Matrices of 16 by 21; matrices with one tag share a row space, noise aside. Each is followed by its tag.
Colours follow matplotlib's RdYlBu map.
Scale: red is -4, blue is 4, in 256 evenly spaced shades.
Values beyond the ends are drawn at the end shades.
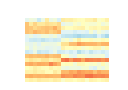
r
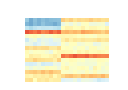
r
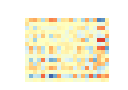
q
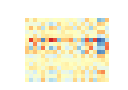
q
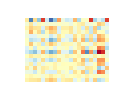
q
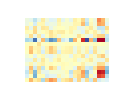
q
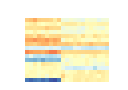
r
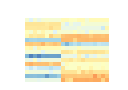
r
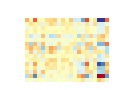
q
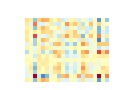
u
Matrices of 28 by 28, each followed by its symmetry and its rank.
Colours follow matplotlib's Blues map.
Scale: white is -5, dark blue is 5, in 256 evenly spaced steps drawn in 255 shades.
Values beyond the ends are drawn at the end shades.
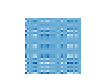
neither, rank one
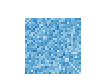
symmetric, full rank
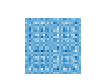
antisymmetric, rank two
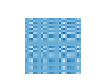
neither, rank one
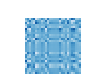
antisymmetric, rank two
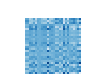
neither, rank two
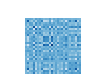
symmetric, rank two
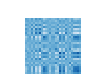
symmetric, rank two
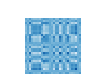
symmetric, rank two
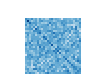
symmetric, full rank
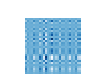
neither, rank one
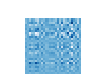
neither, rank two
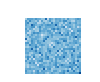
symmetric, full rank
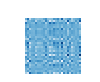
antisymmetric, rank two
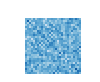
symmetric, full rank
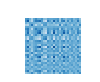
symmetric, rank two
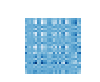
neither, rank two
